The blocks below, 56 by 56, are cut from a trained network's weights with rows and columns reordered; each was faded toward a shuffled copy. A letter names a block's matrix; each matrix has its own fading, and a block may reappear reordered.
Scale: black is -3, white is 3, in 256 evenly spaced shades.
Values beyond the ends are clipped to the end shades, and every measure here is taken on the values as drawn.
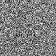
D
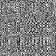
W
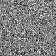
D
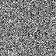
D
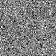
D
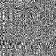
W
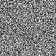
D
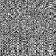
W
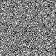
D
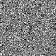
D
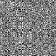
W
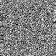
D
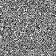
D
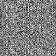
W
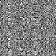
W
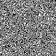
D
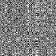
W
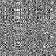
W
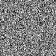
D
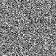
D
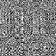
W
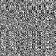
W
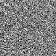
D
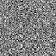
W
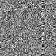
W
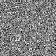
D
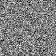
D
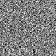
D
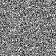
D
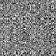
W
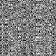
W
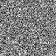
D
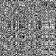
W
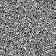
D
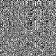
W
